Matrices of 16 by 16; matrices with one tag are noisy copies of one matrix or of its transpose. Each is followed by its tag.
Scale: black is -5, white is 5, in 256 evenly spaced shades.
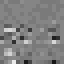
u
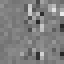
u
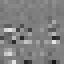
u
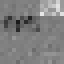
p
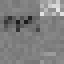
p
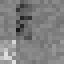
p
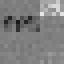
p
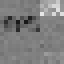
p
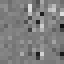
u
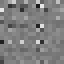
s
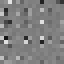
s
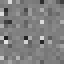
s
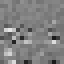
u
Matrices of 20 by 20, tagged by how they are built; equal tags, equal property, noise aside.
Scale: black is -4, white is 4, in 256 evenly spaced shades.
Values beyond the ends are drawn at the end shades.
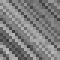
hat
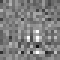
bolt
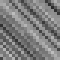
hat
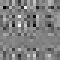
bolt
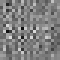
bolt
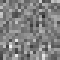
bolt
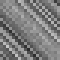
hat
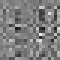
bolt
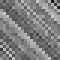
hat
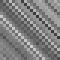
hat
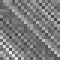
hat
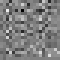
bolt
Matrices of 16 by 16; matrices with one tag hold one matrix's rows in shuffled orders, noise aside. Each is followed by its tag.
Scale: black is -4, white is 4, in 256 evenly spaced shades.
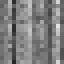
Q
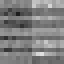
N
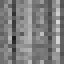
Q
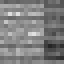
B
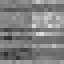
N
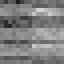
N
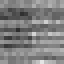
N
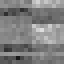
N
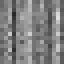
Q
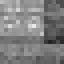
B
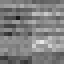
N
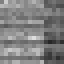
B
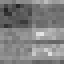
N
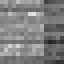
B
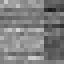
B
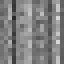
Q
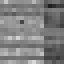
B
